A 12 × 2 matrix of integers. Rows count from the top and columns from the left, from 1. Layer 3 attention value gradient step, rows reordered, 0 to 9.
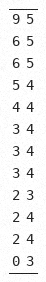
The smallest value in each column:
0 3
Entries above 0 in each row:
2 2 2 2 2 2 2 2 2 2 2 1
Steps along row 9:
up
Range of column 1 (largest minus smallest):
9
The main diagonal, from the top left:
9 5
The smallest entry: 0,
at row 12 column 1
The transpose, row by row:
9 6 6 5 4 3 3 3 2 2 2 0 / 5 5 5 4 4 4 4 4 3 4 4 3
